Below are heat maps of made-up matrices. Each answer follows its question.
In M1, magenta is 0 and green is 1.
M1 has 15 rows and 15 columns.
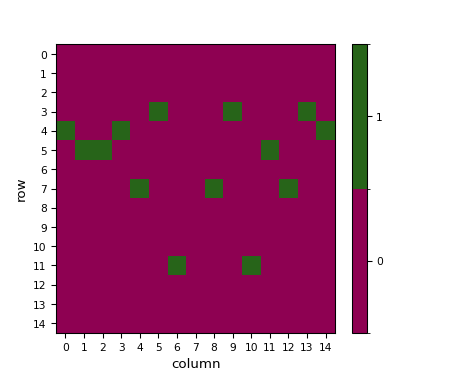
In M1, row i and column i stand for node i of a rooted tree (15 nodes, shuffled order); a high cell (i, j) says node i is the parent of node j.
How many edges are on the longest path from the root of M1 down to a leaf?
5
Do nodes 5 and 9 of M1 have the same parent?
yes
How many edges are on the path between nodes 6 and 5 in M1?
2
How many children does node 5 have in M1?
3
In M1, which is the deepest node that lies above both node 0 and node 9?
4
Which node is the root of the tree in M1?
7
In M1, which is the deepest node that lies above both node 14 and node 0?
4
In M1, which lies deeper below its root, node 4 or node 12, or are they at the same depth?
the same depth
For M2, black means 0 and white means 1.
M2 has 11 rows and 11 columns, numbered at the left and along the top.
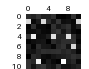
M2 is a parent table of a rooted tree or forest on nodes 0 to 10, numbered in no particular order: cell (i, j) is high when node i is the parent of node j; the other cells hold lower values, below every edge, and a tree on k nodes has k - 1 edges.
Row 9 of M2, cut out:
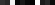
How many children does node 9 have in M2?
2
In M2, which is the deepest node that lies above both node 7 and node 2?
9
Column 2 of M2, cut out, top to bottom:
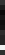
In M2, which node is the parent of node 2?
9
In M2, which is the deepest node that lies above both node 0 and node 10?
1
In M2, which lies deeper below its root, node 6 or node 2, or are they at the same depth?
node 2
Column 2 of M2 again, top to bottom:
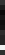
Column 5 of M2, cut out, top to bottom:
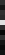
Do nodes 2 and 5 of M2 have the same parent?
no
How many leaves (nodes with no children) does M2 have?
7
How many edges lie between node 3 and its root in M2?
2
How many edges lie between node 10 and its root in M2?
2
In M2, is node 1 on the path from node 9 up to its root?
no
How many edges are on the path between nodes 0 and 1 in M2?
1
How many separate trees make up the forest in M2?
2
